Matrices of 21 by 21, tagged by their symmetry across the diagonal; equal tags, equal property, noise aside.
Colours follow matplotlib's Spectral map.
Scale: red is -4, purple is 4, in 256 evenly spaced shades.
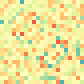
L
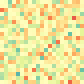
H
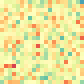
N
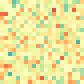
H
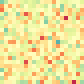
N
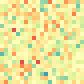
N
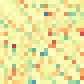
H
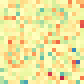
H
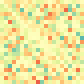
H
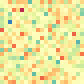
H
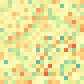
L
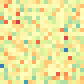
N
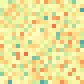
L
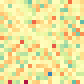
N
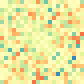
L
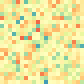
L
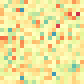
N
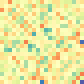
L
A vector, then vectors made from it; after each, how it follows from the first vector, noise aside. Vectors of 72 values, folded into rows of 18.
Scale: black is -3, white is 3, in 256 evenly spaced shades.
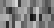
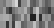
copied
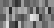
sign-scrambled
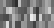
negated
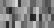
copied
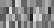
sign-scrambled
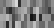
copied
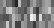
negated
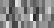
sign-scrambled
